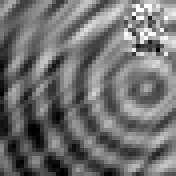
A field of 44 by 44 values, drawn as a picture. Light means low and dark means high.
Roughest part: top right. Slope: up to the bottom left. Rings: centred on the middle right. Odd patch: rougher, in the top right.
